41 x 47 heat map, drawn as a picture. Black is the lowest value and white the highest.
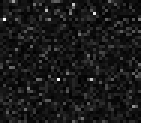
On average the colour sits 10% of the way up the scale. Most values sit low, with a long tail of high ones. No overall slope runs across the table. Fine speckle covers the field. The halves do not mirror each other.
